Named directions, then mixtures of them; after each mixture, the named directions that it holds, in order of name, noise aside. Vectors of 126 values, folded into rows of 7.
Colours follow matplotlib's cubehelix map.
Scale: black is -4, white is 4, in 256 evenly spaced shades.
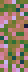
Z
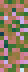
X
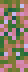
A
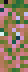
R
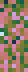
R, Z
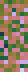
X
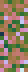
X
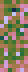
A, X, Z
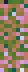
A, R, X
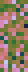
Z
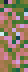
R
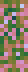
A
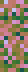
R, X, Z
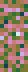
A, R, Z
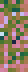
A, R, Z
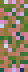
R, X, Z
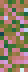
X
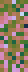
Z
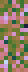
X, Z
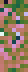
R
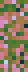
Z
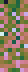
A, R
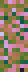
X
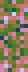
A, X, Z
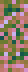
A, Z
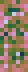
A, Z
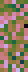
Z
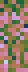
R, X, Z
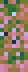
A, R, Z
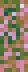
A
